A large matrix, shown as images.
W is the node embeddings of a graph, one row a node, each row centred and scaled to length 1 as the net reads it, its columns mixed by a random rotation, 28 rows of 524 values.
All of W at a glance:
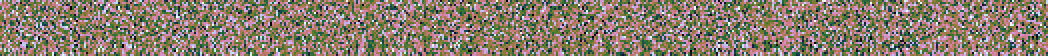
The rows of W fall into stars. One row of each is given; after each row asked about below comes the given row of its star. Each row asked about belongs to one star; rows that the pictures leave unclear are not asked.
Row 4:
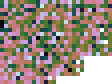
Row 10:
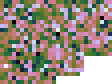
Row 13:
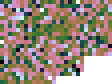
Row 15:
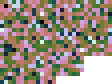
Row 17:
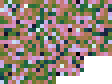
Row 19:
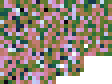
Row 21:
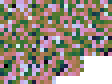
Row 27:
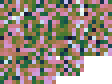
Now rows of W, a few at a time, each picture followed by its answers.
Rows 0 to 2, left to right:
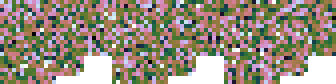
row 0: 21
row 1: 15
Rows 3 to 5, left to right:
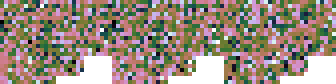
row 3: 4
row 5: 21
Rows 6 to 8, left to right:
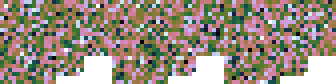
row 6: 21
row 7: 17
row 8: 15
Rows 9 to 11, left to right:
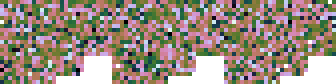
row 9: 13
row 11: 19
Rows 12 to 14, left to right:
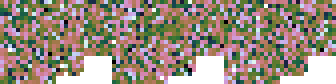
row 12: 19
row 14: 4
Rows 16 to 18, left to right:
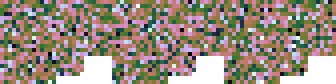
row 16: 19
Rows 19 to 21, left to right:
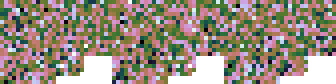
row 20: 27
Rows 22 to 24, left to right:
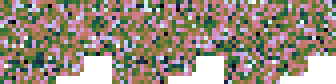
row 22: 10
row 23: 10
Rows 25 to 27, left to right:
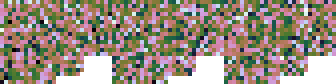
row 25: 15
